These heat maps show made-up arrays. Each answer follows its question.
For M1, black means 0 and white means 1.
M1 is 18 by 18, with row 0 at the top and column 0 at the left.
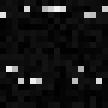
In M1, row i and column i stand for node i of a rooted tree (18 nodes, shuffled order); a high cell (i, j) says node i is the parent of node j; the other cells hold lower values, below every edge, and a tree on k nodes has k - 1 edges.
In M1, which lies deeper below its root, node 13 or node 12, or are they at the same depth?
node 12
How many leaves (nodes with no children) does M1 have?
14
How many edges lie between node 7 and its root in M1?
2
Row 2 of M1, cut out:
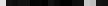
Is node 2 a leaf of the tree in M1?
no
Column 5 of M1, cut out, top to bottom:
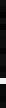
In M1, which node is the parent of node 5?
13
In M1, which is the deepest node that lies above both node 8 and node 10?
1
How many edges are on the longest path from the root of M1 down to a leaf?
2
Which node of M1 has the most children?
1
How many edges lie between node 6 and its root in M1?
2
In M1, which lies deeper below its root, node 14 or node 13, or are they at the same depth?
node 14
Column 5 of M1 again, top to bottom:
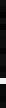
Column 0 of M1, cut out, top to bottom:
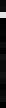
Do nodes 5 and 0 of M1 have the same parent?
no
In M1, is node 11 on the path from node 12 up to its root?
yes
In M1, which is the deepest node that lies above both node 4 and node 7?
1
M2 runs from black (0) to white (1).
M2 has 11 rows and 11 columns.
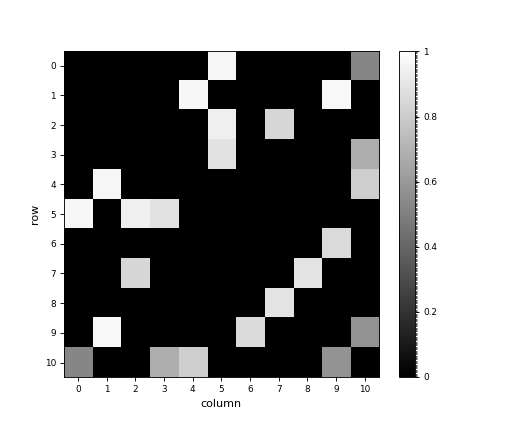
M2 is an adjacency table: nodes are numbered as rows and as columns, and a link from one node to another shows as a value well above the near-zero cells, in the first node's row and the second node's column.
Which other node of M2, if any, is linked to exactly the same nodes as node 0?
node 3
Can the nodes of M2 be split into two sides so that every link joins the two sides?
yes
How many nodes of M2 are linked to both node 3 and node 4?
1
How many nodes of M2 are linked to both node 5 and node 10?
2
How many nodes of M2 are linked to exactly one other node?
2
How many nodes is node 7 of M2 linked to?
2
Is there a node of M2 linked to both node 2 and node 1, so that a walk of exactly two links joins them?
no
